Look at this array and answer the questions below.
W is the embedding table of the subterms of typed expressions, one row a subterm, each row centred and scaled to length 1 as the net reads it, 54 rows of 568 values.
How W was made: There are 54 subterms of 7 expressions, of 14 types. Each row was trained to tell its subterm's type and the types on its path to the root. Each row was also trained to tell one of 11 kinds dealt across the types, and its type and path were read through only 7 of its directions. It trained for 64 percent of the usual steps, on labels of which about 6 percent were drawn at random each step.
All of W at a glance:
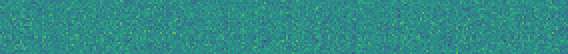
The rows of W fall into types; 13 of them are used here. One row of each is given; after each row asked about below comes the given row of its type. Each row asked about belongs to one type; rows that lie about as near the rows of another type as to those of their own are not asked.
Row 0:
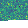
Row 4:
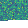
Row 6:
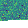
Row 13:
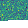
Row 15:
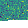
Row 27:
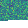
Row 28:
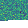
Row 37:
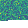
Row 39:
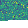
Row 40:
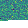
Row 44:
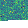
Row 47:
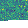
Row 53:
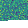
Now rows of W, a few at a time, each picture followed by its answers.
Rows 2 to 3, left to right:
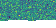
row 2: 40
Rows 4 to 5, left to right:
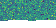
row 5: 0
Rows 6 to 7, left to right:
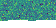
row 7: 40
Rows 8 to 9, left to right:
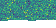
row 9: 15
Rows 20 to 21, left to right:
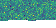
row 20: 40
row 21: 27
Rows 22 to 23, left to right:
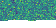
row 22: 4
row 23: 53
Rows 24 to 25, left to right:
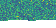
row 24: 47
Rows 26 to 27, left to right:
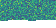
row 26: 37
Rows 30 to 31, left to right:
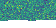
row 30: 13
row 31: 0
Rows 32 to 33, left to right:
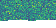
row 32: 44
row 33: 0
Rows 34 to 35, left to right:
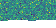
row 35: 4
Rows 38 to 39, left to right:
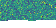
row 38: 37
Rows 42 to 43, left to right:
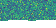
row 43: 13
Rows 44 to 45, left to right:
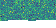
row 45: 37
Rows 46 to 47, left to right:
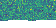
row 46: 4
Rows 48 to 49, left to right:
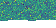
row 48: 28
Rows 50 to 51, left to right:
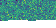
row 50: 47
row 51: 27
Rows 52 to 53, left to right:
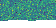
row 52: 27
